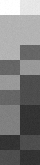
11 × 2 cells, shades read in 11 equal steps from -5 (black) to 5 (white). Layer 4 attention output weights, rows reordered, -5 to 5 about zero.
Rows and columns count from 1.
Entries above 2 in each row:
2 0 0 0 0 0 0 0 0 0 0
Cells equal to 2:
5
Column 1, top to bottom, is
5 2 2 2 -1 1 -1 0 0 -3 -2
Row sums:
9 4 4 1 0 -1 -3 -3 -3 -5 -5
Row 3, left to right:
2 2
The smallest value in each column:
-3 -3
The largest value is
5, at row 1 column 1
